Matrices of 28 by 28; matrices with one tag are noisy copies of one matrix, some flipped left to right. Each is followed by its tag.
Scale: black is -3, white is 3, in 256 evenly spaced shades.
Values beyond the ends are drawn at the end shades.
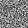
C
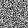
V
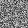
V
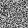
C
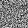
C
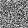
C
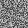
V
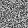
C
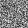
C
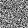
C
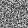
C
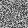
C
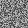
V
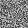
C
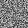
V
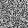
V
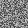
V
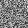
V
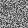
C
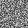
V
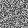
V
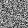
V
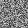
V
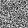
C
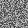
V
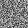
V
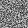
C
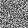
C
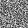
C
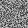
C
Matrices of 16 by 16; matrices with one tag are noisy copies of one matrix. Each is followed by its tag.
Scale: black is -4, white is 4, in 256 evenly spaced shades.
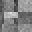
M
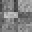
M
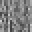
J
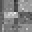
M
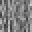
J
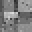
M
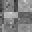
M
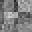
M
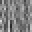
J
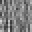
J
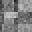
M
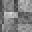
M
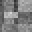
M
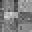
M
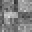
M
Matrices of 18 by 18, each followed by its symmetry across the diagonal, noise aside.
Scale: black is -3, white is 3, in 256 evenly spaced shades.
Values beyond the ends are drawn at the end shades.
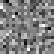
antisymmetric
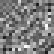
symmetric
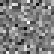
neither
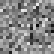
neither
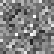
symmetric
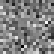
antisymmetric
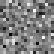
antisymmetric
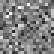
neither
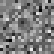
symmetric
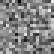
neither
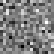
antisymmetric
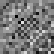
symmetric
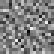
antisymmetric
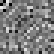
symmetric
